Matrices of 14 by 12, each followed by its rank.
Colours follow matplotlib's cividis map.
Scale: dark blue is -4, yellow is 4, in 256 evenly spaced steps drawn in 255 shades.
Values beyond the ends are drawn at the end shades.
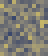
full rank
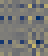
two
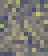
full rank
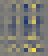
two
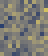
full rank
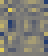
two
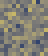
full rank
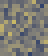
full rank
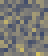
full rank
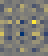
two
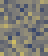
full rank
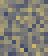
full rank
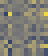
two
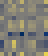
two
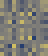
two
